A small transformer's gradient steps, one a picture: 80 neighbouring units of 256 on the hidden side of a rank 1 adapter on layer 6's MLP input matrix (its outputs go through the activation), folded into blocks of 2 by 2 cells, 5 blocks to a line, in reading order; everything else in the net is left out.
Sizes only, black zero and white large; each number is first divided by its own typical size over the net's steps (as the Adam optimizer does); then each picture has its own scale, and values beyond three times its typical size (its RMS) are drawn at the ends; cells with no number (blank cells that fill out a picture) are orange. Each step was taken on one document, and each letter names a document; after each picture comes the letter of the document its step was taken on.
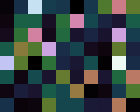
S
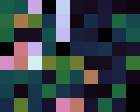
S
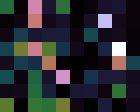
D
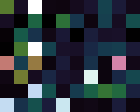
D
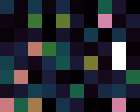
D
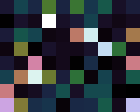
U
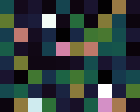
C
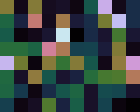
S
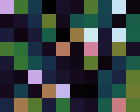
C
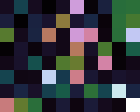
U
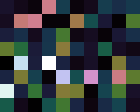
S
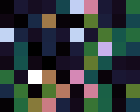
U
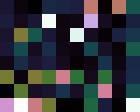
U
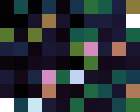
U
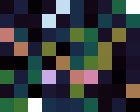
U
